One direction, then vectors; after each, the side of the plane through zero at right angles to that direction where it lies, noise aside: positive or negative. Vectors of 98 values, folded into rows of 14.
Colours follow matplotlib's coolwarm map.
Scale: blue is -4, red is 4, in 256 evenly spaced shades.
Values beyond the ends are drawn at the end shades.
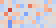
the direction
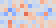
negative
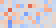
positive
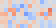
positive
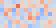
positive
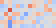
positive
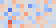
negative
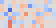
negative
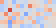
positive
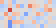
positive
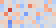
positive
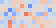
negative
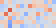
positive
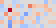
positive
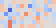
negative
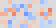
positive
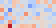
negative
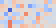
negative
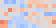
positive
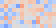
negative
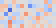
negative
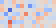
negative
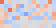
positive
